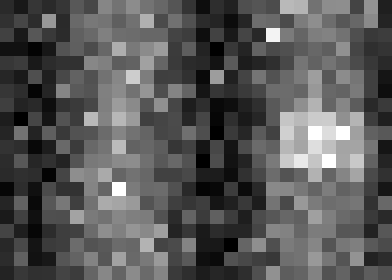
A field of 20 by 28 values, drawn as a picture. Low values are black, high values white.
An odd patch, higher than its surroundings, sits in the middle right. Stripes running up and down repeat 2 times from left to right. The ninth with the highest average is the middle right.
